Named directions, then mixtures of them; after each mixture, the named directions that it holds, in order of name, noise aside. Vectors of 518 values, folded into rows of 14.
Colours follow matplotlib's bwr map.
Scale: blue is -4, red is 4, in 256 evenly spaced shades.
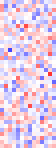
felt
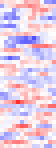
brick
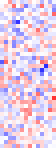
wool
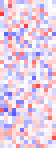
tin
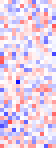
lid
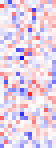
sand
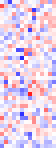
sand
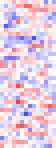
brick, wool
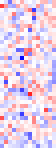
sand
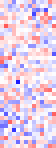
brick, lid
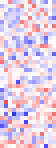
brick, lid, tin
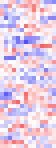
brick, felt, tin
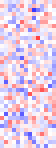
lid, sand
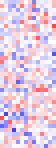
lid, sand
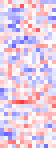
brick, lid, wool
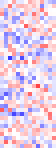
brick, sand, tin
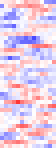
brick
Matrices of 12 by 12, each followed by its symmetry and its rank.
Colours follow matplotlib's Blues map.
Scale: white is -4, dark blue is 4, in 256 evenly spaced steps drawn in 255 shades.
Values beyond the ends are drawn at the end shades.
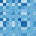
symmetric, rank two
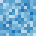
symmetric, full rank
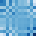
symmetric, rank two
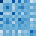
symmetric, rank two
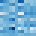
neither, rank two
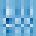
neither, rank one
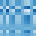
neither, rank one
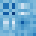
symmetric, rank two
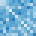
symmetric, full rank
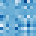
antisymmetric, rank two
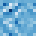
neither, rank two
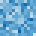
symmetric, full rank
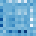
antisymmetric, rank two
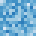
symmetric, full rank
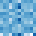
neither, rank two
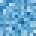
symmetric, full rank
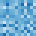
antisymmetric, rank two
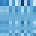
neither, rank one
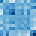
symmetric, rank two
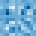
antisymmetric, rank two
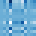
neither, rank one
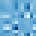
antisymmetric, rank two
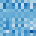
neither, rank two
